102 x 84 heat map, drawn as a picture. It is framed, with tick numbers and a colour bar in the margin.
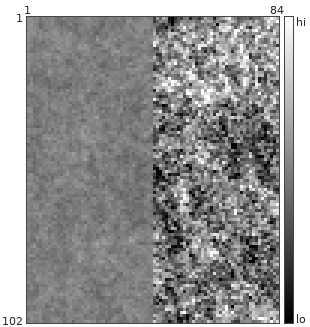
Ninth with the highest average: top right. Seam: vertical, 50% of the way across, the left part calmer. Stripes: none. Mirror symmetry: none.
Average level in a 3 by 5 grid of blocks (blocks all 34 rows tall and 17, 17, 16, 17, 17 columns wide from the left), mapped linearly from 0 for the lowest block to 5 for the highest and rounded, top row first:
22255 | 22020 | 22121
